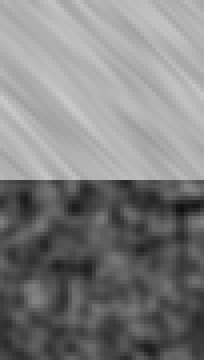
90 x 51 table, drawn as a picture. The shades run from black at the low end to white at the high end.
It is made of 2 by 1 panels. Panel 1,1: high, slanting down to the right, faint in contrast. Panel 2,1: low, blotchy.
